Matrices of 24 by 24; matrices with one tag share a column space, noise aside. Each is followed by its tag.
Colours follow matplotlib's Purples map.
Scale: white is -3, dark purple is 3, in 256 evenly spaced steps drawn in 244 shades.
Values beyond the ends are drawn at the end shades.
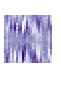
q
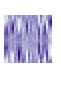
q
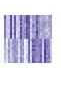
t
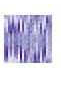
q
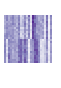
t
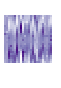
q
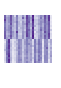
t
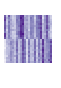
t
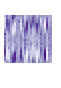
q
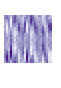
q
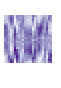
q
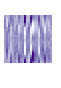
q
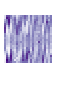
q
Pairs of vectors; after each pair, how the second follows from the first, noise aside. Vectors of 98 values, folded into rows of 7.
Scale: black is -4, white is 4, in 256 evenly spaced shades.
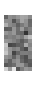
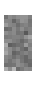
shrunk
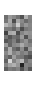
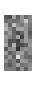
shuffled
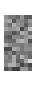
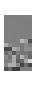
partly zeroed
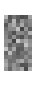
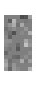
partly zeroed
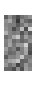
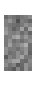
shrunk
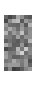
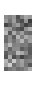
wrapped around
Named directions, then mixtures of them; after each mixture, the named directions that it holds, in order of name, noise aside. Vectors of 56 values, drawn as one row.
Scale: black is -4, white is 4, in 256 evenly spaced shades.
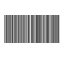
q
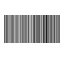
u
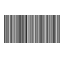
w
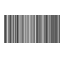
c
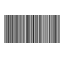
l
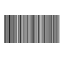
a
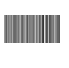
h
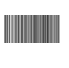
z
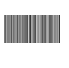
q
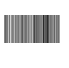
u, z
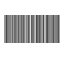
h, q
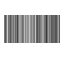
c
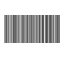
h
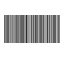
l, w, z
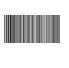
q, z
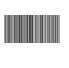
u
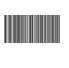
c, l, u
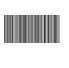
h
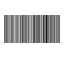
u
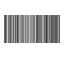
c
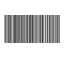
h, u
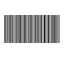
h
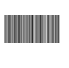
q, u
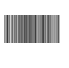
c, z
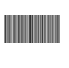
l, u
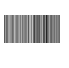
u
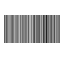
u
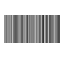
h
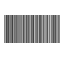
l, q, w
